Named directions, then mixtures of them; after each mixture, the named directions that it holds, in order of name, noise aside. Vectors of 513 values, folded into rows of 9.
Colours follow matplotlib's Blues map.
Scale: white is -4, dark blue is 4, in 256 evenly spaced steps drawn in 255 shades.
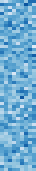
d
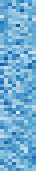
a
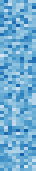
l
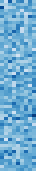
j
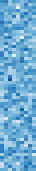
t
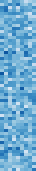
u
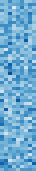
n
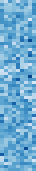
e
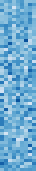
n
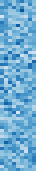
a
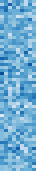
a, e, u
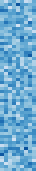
e, l, u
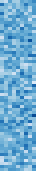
d, e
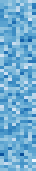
e, l, u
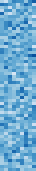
d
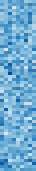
n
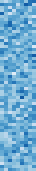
d
